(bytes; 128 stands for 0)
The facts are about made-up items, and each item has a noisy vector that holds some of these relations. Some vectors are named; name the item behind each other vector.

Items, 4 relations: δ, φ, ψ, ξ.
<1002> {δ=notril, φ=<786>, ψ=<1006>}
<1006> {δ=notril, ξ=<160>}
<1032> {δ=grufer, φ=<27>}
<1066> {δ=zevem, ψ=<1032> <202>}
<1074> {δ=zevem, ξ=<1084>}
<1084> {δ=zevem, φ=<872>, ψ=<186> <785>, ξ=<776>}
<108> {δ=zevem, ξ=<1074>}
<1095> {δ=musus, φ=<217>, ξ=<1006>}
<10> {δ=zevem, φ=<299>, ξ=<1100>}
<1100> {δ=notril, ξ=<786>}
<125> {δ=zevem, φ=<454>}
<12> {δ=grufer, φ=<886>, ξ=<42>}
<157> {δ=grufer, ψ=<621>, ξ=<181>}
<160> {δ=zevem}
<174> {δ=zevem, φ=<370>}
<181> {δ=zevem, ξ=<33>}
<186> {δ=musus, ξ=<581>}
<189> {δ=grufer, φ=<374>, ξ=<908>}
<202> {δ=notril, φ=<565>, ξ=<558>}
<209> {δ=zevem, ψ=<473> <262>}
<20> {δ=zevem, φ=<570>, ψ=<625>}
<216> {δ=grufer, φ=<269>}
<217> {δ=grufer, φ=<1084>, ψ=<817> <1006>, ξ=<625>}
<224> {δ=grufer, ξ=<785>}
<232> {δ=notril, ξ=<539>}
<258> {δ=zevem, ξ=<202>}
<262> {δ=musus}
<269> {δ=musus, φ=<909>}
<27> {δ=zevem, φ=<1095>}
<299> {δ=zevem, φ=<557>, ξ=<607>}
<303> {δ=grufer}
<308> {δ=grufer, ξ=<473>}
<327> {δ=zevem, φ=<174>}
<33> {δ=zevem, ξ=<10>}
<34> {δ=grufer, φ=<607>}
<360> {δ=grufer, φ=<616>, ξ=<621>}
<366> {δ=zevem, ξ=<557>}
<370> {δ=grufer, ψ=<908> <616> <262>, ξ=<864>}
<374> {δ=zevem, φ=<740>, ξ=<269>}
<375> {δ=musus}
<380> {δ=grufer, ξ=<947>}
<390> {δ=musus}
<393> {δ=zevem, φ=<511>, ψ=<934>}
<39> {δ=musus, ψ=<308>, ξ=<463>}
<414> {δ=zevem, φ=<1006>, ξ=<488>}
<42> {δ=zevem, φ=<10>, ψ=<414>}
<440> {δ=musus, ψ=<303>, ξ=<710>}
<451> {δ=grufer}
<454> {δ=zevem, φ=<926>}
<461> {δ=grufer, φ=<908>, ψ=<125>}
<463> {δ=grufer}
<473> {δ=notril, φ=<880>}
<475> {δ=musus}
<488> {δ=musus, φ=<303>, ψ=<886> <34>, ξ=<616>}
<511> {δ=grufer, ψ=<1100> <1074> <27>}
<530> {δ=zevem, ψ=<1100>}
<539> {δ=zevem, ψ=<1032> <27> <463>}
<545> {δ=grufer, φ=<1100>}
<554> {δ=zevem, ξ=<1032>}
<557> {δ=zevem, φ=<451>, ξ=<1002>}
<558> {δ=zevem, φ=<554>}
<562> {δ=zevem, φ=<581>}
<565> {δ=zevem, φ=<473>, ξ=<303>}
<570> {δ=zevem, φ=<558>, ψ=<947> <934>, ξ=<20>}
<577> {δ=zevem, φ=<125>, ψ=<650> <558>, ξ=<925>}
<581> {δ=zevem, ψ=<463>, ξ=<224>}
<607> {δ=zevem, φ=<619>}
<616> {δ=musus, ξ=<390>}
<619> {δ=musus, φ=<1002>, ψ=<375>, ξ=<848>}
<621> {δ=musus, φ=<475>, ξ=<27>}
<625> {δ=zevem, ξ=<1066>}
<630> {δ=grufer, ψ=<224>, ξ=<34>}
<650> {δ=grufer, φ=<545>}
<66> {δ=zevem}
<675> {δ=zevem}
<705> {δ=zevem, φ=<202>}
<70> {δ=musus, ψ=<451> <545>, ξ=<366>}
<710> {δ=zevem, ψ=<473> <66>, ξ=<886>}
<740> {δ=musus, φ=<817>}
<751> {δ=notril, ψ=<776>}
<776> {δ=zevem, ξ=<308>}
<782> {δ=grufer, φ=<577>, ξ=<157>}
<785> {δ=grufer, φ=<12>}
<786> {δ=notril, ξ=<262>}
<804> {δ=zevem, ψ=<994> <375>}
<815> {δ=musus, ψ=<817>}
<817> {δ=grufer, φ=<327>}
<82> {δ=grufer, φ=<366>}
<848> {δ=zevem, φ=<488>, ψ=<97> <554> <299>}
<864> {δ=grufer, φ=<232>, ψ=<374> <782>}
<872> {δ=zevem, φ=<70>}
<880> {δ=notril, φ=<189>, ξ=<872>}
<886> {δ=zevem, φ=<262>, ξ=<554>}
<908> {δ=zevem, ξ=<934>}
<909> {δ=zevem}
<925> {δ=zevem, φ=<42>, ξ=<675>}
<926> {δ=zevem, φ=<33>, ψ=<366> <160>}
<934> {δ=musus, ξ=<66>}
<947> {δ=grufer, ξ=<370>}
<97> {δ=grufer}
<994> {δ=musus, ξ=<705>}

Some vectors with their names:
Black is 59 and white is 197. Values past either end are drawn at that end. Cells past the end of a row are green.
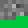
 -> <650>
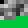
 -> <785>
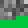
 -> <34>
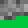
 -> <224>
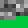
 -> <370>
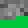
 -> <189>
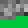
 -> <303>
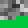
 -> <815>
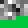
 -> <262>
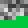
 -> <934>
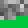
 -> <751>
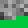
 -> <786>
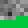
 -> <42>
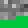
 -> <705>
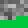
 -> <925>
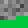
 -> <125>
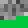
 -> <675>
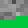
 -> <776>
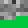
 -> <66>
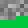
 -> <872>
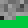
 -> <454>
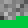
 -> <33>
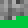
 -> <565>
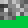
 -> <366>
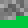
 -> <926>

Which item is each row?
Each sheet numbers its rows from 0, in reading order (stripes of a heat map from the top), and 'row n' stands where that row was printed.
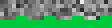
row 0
<216>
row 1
<380>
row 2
<20>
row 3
<530>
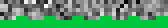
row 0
<570>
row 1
<908>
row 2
<82>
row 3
<554>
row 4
<360>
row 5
<27>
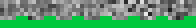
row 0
<1084>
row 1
<607>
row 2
<880>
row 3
<269>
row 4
<886>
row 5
<581>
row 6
<1032>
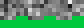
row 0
<630>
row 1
<475>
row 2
<70>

